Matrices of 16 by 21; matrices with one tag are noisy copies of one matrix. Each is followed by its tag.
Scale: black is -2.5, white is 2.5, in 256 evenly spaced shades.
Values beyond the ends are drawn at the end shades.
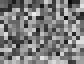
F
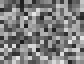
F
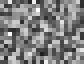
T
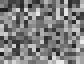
F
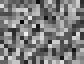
T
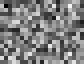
T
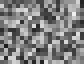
T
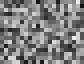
T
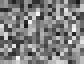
F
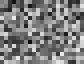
F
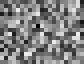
T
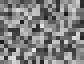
T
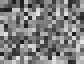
F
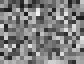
F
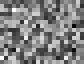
T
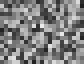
T
